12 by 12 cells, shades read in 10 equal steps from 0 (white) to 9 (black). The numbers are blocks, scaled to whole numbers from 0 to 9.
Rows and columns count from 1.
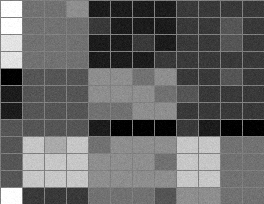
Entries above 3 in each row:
11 11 11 11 12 12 12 12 7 7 7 11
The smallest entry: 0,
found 3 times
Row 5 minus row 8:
3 0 0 0 -4 -5 -4 -5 0 -1 -3 -2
